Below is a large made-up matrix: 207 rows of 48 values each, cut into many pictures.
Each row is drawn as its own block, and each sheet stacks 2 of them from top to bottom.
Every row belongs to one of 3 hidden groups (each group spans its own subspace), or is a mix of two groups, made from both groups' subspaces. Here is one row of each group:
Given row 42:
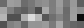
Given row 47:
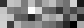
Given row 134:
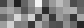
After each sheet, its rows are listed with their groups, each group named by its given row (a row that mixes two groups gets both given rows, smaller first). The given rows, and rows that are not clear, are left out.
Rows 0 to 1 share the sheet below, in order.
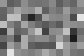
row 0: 42
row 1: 134
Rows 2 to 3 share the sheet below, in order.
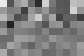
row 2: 134
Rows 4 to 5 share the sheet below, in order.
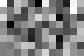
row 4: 134
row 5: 47
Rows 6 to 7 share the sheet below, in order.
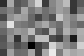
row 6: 134
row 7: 42 and 134
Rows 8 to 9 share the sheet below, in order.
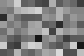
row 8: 47
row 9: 42 and 47
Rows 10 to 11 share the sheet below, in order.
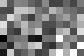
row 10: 42
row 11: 47
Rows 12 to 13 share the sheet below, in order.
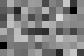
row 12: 134
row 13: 47
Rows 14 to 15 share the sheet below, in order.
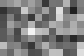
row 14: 47 and 134
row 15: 42 and 47
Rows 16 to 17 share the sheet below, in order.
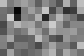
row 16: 134
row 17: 42
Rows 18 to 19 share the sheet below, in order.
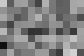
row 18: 134
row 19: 47
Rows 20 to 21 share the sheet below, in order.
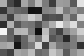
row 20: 47
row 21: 134
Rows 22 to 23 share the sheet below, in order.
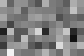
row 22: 134
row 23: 134
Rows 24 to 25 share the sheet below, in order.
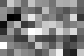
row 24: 42
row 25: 47
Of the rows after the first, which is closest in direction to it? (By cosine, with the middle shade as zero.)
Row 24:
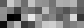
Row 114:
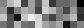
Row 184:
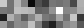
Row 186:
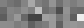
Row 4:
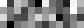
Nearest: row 114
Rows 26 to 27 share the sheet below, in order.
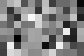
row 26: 42
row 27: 134
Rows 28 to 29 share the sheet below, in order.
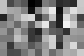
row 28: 47
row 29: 47 and 134
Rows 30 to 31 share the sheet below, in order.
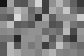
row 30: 134
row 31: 134
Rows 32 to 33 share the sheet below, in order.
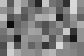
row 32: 134
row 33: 134
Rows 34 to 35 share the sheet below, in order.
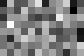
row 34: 134
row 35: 42
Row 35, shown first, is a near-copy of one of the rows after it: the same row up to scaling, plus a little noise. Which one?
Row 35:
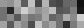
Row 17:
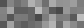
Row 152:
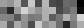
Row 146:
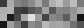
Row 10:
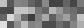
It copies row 152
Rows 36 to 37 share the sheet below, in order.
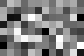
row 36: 42
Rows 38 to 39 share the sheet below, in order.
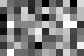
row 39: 42 and 134
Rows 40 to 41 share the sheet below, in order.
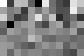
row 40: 134
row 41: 47
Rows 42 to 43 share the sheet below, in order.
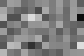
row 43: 42
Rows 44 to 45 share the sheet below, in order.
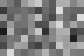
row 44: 47
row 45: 134
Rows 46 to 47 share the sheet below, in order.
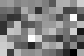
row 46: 42
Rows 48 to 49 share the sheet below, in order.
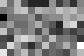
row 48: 47
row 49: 42
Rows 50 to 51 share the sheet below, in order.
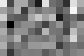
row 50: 134
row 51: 134
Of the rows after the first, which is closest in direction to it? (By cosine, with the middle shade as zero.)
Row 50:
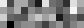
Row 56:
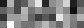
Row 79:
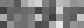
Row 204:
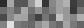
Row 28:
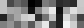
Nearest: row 28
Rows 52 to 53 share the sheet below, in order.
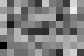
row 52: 134
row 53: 47
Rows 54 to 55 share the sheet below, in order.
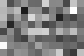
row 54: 134
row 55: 47
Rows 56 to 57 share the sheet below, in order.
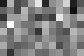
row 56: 134
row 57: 134
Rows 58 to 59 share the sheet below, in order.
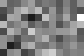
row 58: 42
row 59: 42
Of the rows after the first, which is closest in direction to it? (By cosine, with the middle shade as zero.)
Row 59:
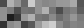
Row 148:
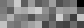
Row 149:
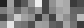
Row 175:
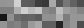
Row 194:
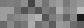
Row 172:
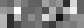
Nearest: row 149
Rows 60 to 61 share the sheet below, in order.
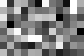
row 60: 134
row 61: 47
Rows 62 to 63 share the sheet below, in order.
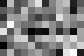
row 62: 134
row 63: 47
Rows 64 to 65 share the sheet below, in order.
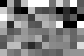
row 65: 42
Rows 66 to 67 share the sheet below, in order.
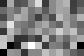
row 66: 134
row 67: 42
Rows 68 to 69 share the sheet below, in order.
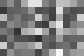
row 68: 47
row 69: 47
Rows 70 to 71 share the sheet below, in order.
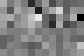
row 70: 42
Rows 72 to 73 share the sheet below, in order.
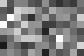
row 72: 42
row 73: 47
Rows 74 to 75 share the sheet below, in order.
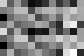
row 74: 47
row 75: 47
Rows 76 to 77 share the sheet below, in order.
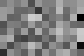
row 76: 42
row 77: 42
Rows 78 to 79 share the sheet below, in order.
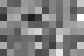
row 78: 42
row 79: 47
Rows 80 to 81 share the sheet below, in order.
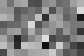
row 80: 42 and 134
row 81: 42 and 134
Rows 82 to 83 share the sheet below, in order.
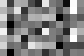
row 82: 134
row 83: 134
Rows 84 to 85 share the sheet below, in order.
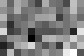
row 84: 134
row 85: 47
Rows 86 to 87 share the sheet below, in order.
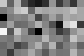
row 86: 47
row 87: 47 and 134
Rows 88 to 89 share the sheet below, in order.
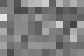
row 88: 47
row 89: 134
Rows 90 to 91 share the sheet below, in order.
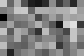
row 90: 47
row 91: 134
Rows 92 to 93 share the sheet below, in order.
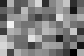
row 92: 134
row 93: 47
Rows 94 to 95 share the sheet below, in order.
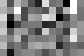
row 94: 134
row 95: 134
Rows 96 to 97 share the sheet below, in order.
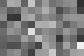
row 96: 42
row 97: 42
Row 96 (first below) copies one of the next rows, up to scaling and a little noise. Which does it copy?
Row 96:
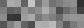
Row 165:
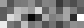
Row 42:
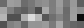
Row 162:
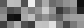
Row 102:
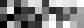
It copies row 162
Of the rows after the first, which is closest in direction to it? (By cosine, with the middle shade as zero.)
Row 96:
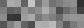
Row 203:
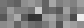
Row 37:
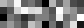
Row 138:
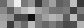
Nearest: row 138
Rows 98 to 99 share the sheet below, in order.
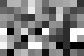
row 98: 47
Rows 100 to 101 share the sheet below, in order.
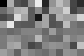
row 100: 134
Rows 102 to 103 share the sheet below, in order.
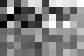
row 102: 42
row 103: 42
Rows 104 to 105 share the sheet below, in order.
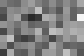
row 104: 42
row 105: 42
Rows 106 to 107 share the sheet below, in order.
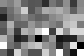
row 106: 47 and 134
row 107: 42 and 47
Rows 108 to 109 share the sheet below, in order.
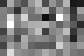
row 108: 42 and 134
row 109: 134
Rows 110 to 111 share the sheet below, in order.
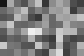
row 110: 134
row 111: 47
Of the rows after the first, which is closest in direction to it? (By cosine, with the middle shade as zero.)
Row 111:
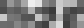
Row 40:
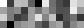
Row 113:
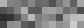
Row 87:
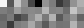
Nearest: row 40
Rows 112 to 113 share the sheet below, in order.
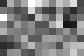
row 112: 47
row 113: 42 and 47
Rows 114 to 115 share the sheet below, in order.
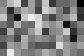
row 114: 42
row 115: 134
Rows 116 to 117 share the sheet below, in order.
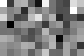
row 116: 134
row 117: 47
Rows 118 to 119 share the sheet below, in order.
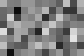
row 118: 134
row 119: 134
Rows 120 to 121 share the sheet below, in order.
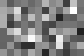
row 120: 134
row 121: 47
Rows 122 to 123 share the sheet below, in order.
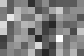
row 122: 42
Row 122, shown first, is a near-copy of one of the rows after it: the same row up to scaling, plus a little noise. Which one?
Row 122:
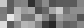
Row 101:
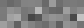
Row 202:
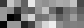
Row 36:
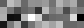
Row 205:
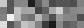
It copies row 205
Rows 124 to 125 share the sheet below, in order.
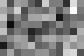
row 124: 134
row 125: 47
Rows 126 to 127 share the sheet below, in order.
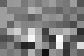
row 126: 47
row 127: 47
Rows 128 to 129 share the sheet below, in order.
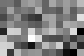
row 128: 42
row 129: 47
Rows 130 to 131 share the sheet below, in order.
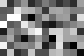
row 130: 42
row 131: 42 and 47
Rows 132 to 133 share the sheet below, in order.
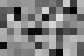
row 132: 134
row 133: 47
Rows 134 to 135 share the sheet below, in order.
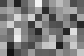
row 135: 134
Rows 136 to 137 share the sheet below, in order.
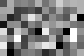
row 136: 42
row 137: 134
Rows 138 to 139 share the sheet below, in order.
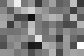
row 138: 47 and 134
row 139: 42
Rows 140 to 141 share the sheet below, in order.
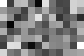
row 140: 134
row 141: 42
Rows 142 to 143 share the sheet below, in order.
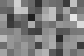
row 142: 134
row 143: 47
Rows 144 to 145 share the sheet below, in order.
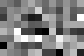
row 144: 42
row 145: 47
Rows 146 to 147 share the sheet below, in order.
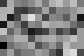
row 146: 42
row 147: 47
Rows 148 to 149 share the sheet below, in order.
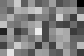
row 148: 42 and 47
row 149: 134
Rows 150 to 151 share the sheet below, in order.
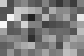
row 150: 42
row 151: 47
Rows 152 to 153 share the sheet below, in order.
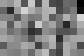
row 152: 42
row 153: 47
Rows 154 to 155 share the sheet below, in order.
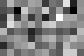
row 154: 134
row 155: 47
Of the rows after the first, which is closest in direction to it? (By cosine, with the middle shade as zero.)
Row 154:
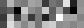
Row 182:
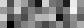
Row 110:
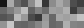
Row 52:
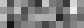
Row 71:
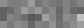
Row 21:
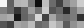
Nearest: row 110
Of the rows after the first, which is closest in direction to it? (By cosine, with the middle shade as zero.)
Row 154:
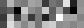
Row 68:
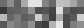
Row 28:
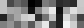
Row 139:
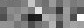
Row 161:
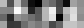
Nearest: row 68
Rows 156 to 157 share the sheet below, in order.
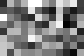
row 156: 47
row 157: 47
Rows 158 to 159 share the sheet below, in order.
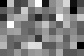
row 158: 134
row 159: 42
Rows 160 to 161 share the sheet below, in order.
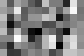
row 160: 134
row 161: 47 and 134
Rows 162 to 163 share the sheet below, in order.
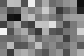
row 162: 42
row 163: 42 and 134
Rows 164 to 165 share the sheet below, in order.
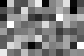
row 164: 134
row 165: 42
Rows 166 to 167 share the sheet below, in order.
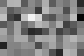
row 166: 42
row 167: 47
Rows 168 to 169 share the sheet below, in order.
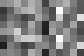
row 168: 47
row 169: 47
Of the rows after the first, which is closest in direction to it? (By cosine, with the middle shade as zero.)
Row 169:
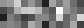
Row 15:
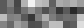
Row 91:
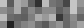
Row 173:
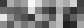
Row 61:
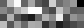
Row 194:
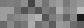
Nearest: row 61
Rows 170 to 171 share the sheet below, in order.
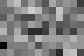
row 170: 47
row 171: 47
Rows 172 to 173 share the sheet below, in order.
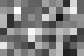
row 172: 134
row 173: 47
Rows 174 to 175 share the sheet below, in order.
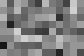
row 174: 134
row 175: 47
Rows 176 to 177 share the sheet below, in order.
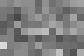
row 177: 47
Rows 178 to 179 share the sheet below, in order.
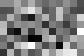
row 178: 42 and 47
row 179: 47
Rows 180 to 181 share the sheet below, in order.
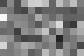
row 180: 47
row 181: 47
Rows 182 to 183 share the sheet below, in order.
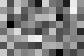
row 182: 134
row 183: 47
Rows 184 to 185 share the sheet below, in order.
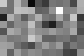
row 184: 42 and 47
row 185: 47
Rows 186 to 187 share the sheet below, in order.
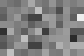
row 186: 42
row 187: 134
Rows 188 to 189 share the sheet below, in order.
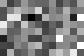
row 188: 42
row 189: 47
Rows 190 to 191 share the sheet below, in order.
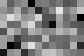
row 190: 42
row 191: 42
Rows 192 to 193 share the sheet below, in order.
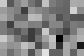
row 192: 134
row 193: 47
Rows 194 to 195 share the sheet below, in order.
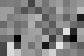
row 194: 42
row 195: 134
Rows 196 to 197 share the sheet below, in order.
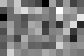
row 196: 47
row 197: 134
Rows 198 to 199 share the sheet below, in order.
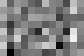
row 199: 134
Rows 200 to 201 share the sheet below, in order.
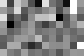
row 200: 134
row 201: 42
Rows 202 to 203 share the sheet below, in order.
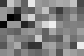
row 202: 42
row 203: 42
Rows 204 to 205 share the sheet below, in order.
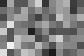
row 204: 134
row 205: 42
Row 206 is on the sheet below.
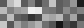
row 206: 47
